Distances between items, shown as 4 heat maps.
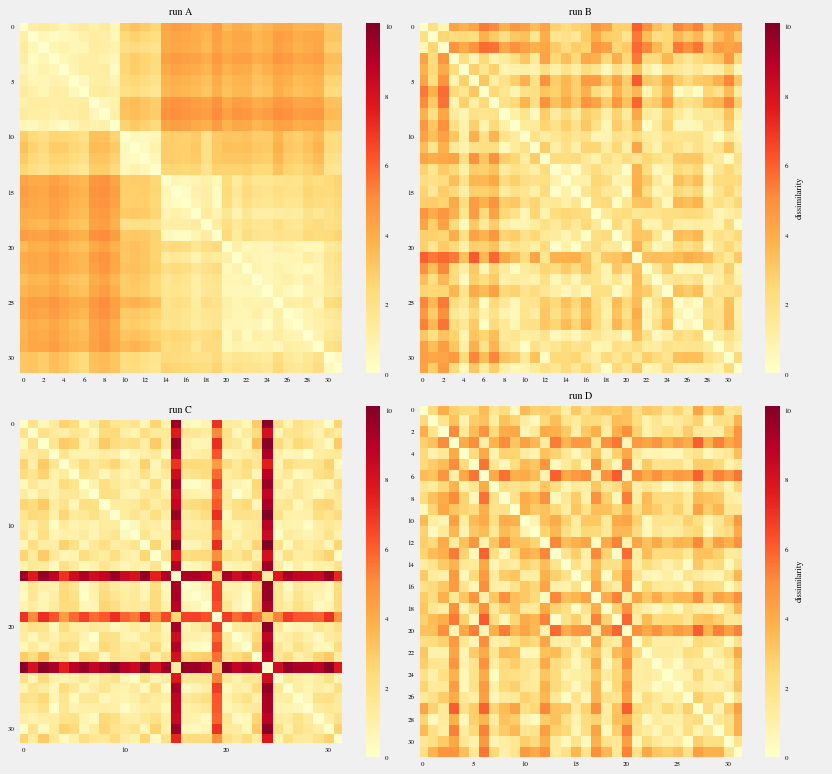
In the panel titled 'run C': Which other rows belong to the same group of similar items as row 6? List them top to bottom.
0, 1, 2, 3, 4, 5, 7, 8, 9, 10, 11, 12, 13, 14, 16, 17, 18, 20, 21, 22, 23, 25, 26, 27, 28, 29, 30, 31
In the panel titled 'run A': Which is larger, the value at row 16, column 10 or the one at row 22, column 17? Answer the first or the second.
the first
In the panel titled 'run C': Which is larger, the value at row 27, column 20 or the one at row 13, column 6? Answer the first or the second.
the second
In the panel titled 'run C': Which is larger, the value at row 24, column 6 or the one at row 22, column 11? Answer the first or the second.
the first
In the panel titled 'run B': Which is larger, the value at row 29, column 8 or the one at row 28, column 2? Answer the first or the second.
the second
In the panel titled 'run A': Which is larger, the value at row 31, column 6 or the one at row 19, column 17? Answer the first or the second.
the first
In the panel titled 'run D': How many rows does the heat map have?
32
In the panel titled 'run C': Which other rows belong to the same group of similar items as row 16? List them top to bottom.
0, 1, 2, 3, 4, 5, 6, 7, 8, 9, 10, 11, 12, 13, 14, 17, 18, 20, 21, 22, 23, 25, 26, 27, 28, 29, 30, 31
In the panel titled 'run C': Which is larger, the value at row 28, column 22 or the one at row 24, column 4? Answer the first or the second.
the second
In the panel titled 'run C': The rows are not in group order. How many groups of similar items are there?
2
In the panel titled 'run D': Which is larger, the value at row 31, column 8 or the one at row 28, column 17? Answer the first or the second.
the second
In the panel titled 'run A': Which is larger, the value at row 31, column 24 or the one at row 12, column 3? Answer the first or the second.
the second
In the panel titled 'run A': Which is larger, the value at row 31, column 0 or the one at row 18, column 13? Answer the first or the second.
the first
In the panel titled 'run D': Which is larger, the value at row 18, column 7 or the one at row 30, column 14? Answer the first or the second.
the first
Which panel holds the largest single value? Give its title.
run C
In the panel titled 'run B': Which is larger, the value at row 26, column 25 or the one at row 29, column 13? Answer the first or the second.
the second
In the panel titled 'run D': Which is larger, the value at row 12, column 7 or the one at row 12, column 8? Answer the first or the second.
the second
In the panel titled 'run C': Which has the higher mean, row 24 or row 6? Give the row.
24
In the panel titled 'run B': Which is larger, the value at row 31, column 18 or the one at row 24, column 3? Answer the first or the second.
the second
